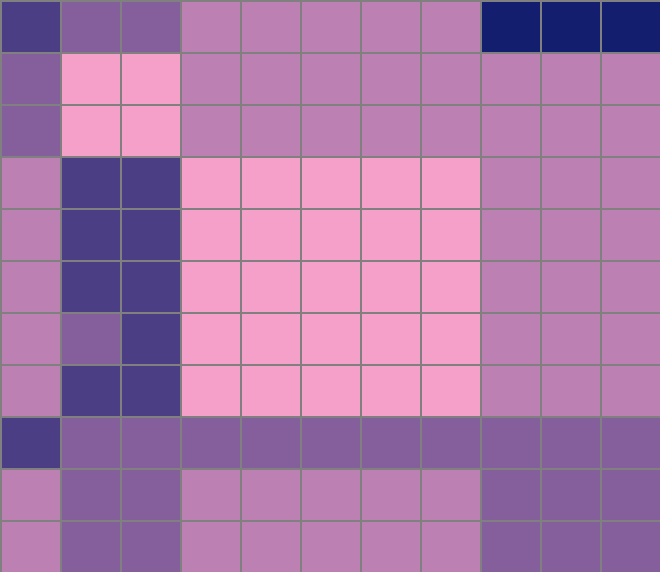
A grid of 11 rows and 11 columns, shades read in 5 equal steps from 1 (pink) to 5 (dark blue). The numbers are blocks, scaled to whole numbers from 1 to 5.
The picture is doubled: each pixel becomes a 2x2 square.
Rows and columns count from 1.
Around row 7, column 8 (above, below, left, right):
1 1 1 2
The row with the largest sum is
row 1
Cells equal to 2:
53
